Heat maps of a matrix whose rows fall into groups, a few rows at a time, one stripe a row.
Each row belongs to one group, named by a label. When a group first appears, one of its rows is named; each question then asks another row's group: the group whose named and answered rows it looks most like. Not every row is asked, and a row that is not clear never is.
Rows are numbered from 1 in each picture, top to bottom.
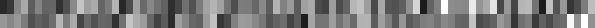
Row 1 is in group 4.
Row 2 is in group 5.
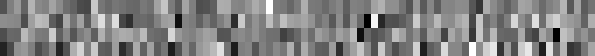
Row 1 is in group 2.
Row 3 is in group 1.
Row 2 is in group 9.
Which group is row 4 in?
4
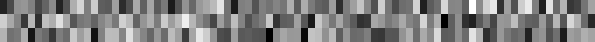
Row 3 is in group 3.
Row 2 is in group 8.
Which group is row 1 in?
4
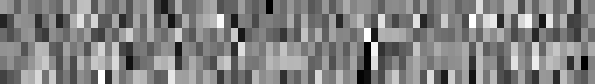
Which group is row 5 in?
9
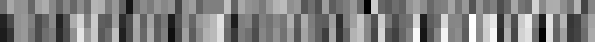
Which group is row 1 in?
9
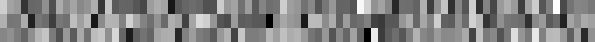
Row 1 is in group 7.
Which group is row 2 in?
3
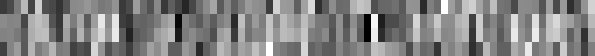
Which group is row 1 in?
4
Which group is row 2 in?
9
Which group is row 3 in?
9
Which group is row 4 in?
2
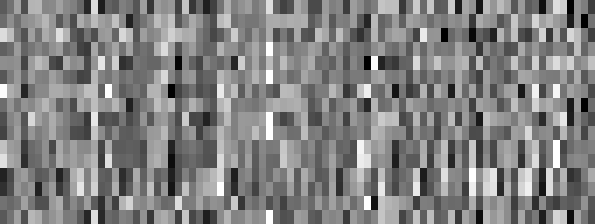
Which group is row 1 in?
2
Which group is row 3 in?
8
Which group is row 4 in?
2
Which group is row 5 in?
9
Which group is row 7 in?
7
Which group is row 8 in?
9
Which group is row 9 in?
2
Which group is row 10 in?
2
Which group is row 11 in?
7
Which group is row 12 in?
7
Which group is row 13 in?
4
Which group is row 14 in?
4
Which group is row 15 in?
5
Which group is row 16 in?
2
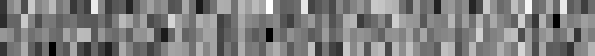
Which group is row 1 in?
2
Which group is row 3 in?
3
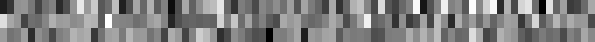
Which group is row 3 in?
3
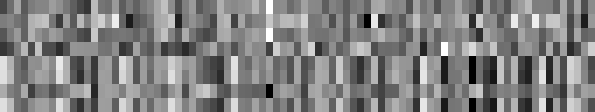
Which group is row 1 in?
2
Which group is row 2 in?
9
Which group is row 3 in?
2
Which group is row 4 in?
4
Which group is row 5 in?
8
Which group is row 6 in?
8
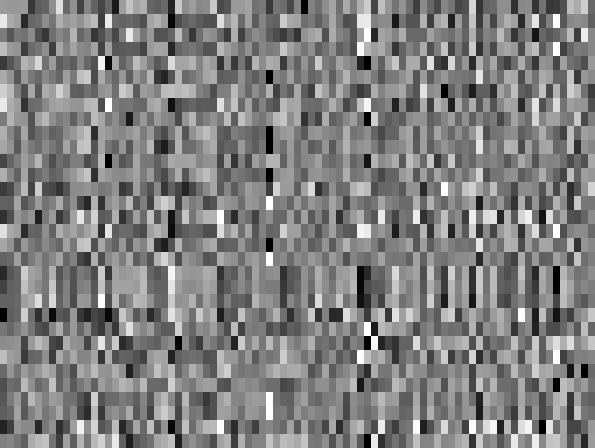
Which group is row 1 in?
5
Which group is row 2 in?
7
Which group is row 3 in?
5
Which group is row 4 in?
7
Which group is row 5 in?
1
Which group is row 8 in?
7
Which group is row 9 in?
9
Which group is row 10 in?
3
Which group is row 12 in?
1
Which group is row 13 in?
3
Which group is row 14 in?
4
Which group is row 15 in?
2
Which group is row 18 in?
3
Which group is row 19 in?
2
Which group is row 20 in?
1
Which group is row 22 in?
1
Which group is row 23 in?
1
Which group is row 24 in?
5
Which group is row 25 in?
9
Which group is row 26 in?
7
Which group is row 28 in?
1
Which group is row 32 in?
9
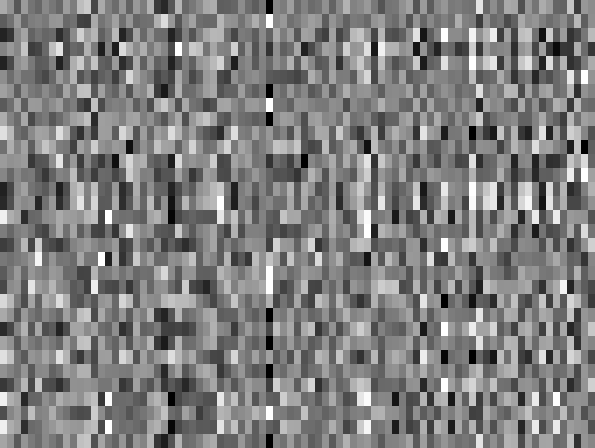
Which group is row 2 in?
2
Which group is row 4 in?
5
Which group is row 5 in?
4
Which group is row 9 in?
3
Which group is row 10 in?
8
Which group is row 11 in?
9
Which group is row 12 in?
5
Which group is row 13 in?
5
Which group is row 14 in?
4
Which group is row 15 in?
4
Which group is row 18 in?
4
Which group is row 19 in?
1
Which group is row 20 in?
2
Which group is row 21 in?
2
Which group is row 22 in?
8
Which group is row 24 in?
4
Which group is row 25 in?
3
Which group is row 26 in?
8
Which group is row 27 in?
3
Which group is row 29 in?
7
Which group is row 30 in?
2
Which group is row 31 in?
7
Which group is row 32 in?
3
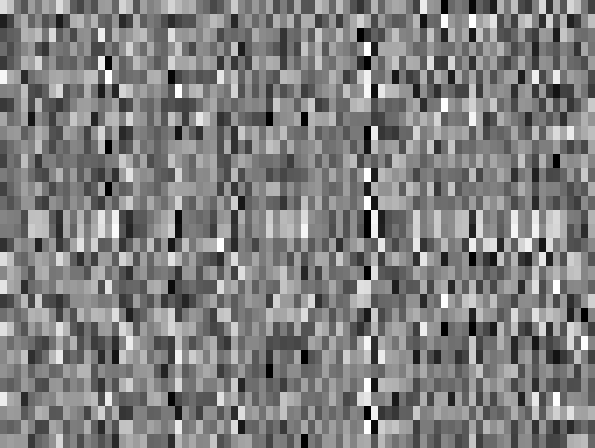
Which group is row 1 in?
8
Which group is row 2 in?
4
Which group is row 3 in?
1
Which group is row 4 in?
5
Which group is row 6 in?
7
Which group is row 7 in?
5
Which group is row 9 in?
3
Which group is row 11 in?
1
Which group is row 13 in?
5
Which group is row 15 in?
5
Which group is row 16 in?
9
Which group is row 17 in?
9
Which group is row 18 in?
4
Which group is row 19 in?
8
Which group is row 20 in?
9
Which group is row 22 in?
4
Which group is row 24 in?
8
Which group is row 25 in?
5
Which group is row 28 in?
5
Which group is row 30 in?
9
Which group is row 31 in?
5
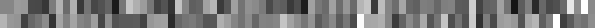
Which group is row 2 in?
7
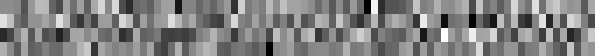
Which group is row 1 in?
9
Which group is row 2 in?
8
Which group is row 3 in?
4
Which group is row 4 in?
3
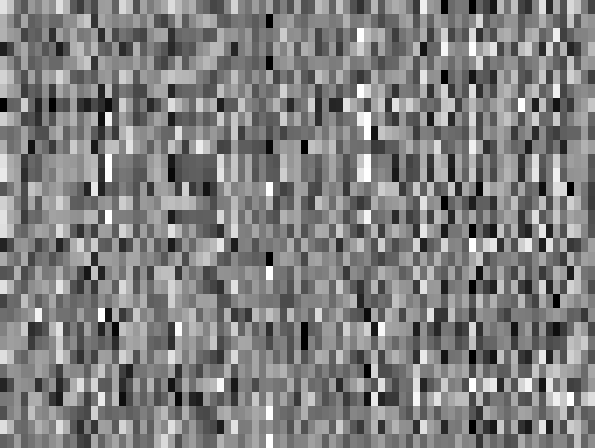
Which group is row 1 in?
8
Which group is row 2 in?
3
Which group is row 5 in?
3
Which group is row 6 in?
8
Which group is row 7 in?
7
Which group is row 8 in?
1
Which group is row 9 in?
7
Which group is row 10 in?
5
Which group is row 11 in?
3
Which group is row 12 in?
7
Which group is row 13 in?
7
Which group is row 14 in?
2
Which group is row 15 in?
8
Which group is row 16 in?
7
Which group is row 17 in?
8
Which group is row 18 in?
4
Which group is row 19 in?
3
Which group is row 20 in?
2
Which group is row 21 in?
8
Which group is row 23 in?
1
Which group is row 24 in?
5
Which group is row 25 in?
5
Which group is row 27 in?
9
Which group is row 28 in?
4
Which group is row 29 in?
9
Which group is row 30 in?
2
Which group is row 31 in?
8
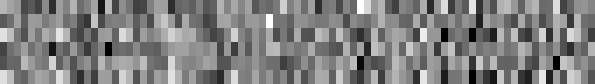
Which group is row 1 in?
7
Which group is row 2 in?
2
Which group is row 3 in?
8
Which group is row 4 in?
1
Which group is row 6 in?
8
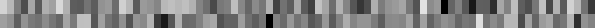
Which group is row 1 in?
8
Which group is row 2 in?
3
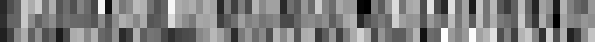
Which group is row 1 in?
1
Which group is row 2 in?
1
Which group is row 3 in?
4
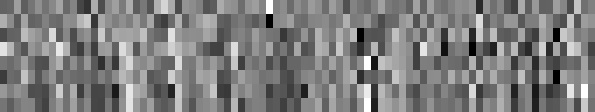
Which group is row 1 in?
2
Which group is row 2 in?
3
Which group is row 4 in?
8
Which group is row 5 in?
5
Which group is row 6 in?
1
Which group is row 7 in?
5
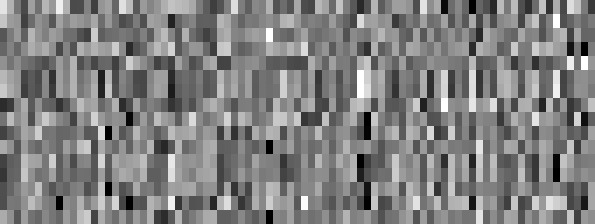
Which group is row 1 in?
8
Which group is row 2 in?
7
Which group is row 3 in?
2
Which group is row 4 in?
9
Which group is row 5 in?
5
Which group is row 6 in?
7
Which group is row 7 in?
7
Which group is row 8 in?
4
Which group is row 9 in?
9
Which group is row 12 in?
1
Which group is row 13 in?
1
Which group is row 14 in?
1
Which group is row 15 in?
9
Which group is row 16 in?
3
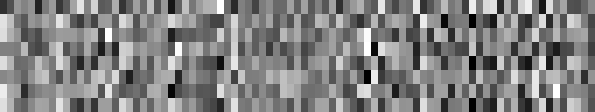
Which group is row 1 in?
4
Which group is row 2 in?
8
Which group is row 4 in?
5
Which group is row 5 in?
8
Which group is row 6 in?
9
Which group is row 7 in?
7
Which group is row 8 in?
8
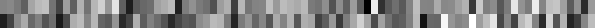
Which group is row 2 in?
4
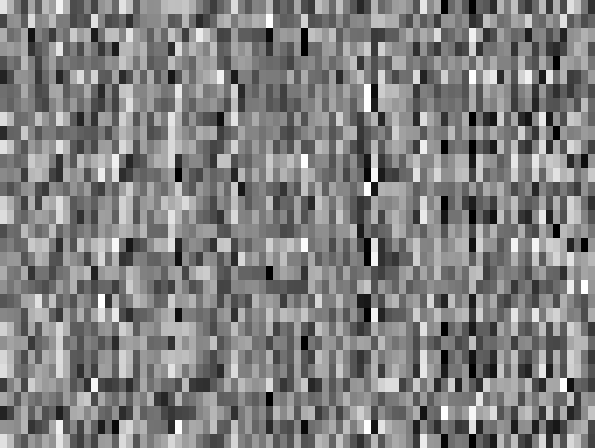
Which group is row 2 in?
2
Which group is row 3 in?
3
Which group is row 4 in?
5
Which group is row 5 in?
1
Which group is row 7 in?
5
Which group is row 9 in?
8
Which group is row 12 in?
9
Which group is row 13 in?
9
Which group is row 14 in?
5
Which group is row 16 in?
8
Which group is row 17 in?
1
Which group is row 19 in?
9
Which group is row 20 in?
3
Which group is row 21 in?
5
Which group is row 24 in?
8
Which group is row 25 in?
5
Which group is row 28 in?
2
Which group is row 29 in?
3
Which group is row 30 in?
4
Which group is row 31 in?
5
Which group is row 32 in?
8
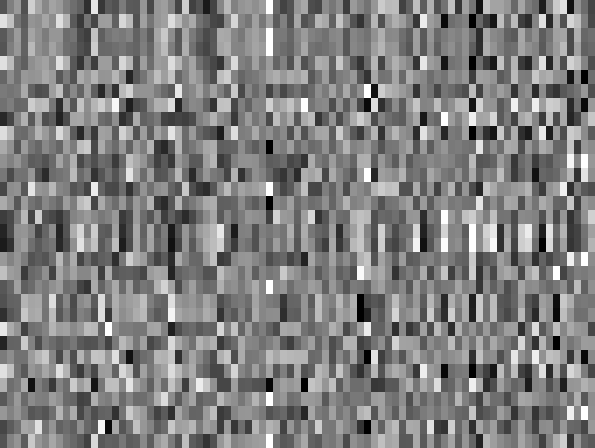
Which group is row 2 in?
8
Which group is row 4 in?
2
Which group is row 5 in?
8
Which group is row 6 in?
9
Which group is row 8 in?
9
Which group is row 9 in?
4
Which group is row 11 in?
3
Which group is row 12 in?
5
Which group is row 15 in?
3
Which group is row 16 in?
4
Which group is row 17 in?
4
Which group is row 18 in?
4
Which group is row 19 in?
5
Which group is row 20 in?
7
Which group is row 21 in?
2
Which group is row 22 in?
1
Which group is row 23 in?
1
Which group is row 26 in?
9
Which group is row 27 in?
8
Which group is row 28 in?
3
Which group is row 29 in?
2
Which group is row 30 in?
5
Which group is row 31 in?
1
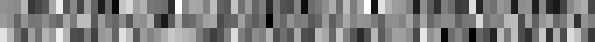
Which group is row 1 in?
5
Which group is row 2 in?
3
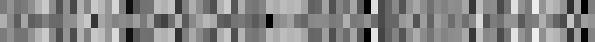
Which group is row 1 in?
9
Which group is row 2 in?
3
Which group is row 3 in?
9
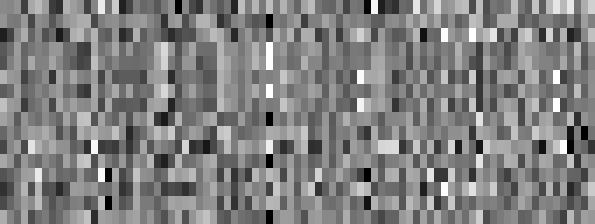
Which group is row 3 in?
4
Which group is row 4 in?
2
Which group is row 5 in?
2
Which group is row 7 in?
2
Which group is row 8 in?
7
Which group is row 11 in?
2
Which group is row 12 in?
3
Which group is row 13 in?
1
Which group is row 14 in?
4
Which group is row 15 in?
1
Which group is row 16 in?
3
